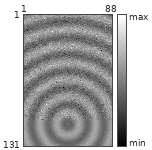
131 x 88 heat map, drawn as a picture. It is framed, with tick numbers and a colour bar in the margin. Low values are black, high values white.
Rings spread out from the bottom middle. No single row or column stands out from its neighbours. The values follow a bell shape. The bottom part is calmer, past a seam about 80% of the way down. No overall slope runs across the table. Overall the values sit about 50% of the way up the scale.
